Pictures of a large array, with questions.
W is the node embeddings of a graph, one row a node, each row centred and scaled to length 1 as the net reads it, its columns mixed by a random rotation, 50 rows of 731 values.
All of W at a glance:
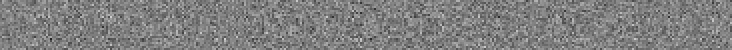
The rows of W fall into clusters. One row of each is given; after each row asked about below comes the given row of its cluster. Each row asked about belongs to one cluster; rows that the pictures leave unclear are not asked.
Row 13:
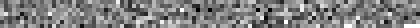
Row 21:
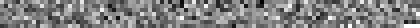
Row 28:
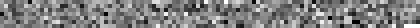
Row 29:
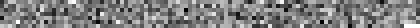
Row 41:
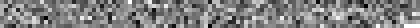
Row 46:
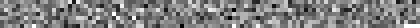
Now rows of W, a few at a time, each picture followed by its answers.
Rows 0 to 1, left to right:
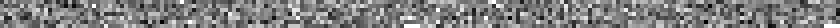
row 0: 28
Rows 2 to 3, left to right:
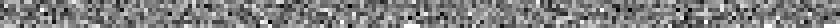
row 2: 29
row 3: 13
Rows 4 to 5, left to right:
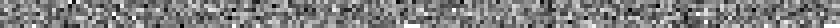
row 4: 46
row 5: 13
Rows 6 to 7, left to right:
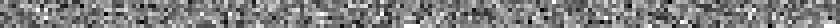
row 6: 28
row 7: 29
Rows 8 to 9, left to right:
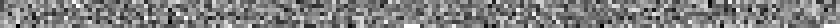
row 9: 46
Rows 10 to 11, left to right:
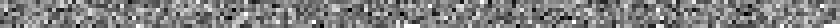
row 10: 46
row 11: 21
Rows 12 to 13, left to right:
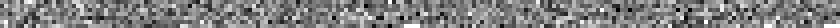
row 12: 29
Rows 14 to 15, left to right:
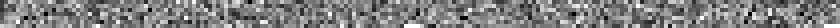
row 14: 29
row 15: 41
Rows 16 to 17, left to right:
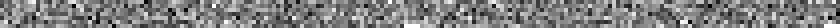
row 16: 29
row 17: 29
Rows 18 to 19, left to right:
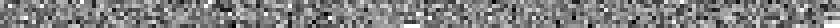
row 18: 21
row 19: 41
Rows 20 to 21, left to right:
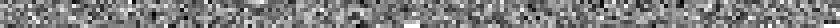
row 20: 41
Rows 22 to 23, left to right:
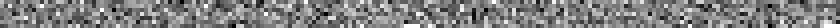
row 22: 21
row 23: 29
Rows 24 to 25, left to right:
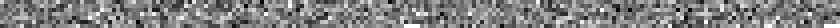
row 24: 21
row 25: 13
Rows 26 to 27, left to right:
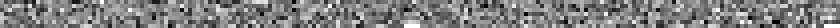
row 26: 41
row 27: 28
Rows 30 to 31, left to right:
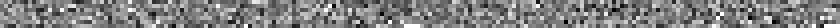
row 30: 41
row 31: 28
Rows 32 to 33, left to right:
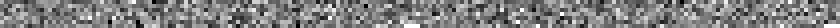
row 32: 41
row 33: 21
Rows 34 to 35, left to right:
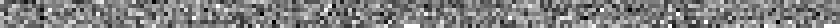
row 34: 41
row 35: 13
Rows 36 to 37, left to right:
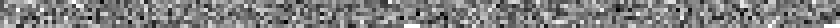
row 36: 29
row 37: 13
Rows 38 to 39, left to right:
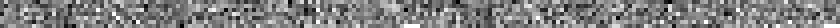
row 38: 46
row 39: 46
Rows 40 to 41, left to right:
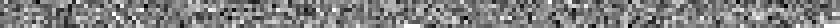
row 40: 46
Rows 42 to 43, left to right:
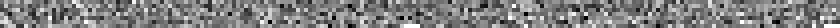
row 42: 29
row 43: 28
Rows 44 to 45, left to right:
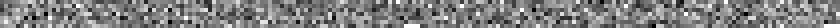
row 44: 29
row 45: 21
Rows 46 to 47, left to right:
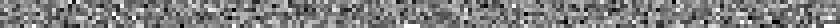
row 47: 28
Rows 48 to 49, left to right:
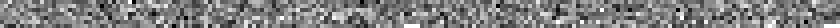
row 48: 41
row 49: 13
